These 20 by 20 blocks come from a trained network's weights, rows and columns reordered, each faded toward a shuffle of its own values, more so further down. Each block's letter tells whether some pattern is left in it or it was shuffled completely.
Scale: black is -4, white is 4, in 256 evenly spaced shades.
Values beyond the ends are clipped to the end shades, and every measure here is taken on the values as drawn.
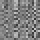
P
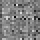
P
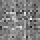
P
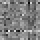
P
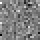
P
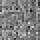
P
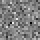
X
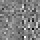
P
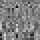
P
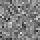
X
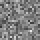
X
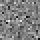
X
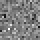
X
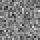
X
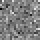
X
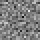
X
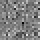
P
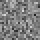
X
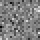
X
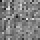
P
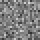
X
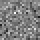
X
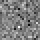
X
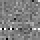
P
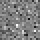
X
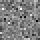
X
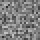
X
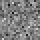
X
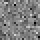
X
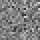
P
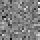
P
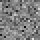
X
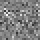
P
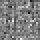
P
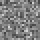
X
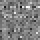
P
